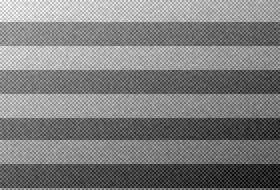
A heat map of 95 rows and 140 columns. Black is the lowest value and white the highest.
Values rise toward the top left. The ninth with the lowest average is the bottom right. The ninth with the highest average is the top left. Horizontal stripes repeat 4 times down the table.
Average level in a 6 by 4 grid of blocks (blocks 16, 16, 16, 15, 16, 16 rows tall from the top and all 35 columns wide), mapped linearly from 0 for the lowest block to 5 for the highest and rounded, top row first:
5 4 4 3 / 4 4 3 3 / 3 3 2 1 / 4 3 3 2 / 3 2 2 1 / 2 1 1 0
